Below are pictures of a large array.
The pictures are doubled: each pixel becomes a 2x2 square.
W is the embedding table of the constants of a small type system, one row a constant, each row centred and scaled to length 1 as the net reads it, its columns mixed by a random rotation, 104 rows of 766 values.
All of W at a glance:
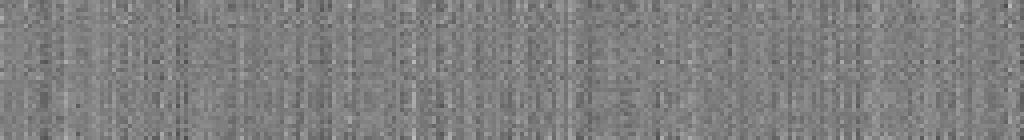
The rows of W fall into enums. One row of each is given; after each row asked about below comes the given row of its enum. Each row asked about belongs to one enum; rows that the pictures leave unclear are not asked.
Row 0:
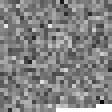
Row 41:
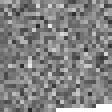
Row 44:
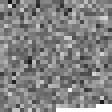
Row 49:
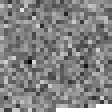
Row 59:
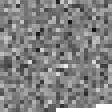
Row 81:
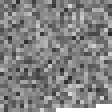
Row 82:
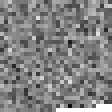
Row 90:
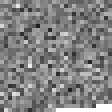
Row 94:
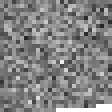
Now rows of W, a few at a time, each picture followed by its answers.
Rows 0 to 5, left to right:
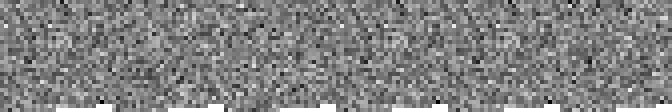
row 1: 81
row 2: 90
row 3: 0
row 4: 0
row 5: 44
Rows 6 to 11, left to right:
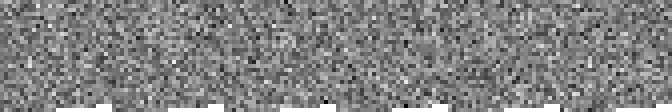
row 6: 41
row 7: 94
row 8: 0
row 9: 82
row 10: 81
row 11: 90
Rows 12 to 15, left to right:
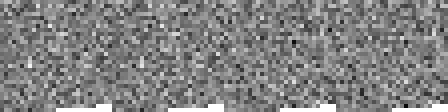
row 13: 41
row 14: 82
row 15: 82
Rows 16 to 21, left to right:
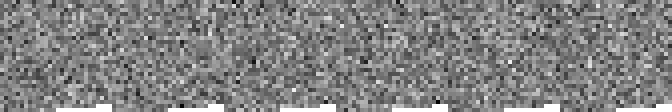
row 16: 81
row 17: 82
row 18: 44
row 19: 0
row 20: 94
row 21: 41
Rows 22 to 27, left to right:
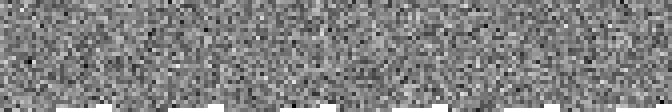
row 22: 49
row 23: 59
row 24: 82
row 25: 81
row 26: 90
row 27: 0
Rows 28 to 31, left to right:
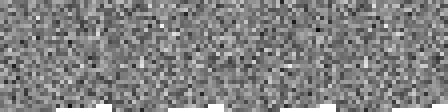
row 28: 82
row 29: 41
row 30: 59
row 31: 41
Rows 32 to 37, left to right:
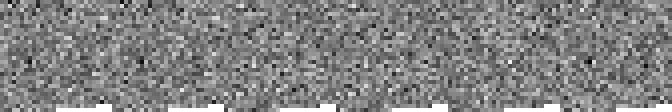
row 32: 44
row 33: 44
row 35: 90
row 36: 94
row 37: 49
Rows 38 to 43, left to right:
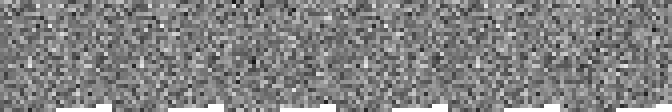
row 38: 41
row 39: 41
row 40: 44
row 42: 41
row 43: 59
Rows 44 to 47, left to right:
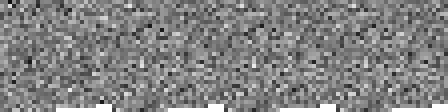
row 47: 90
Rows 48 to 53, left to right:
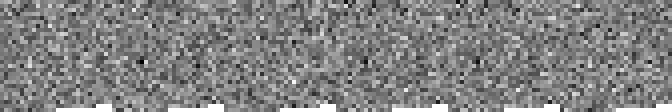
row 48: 41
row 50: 82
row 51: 44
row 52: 44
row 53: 90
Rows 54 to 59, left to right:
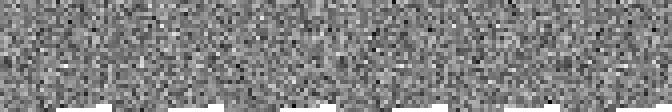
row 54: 59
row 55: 41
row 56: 82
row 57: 59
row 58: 0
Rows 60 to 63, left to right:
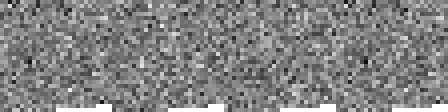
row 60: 44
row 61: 41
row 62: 81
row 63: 44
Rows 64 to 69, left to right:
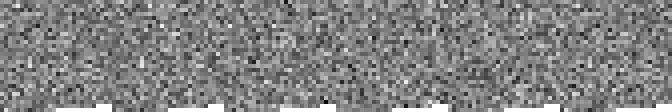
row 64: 90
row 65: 41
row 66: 0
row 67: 82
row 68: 81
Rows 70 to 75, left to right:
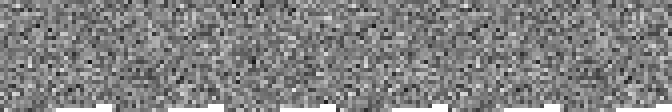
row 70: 90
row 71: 81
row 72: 44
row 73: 90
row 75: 81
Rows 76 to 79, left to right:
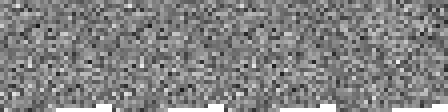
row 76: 90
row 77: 90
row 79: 94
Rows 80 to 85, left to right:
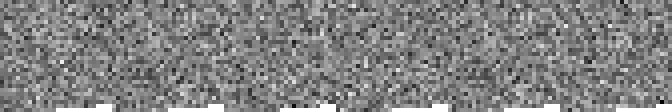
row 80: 94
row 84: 81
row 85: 0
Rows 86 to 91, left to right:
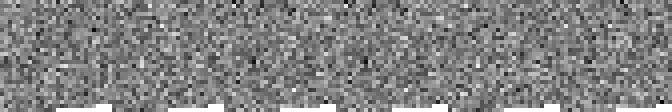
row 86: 59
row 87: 41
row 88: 44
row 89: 44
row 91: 0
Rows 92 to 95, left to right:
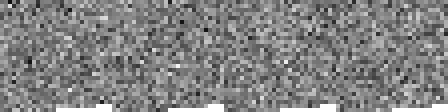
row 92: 44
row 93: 59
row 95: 81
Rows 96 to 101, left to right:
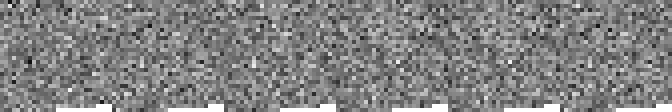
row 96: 44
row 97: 90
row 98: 41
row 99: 94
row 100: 94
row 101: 90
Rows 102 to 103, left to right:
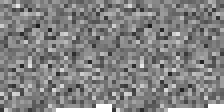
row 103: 90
